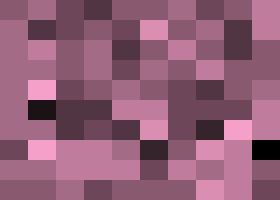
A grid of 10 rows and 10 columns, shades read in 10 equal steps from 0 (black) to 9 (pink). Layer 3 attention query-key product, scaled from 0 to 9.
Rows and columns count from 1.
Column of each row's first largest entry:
10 6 2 8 2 5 9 2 3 8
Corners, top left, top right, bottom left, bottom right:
5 7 5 4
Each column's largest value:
6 9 7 7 7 8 7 8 9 7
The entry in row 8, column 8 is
8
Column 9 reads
5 3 3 5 5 4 9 7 7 7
